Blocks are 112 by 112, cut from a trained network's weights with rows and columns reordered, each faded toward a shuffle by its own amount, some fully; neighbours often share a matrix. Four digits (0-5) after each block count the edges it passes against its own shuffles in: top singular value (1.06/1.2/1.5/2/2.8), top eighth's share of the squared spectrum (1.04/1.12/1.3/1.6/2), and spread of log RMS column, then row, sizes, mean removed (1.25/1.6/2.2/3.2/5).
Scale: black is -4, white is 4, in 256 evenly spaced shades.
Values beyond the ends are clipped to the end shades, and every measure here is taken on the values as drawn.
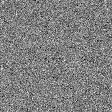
0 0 0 0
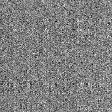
3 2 0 2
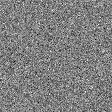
0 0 0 0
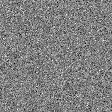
0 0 0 0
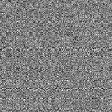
5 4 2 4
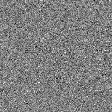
3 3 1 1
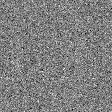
2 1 0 0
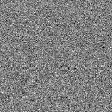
4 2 1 1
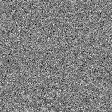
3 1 0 0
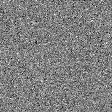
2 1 0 0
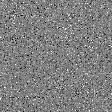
3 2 0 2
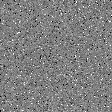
0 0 0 0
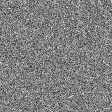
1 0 0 0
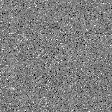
3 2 0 1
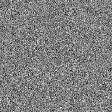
3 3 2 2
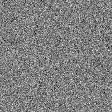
2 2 0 0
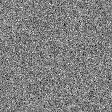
1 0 0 0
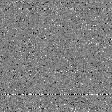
4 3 0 2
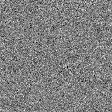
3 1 0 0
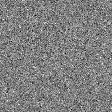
2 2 0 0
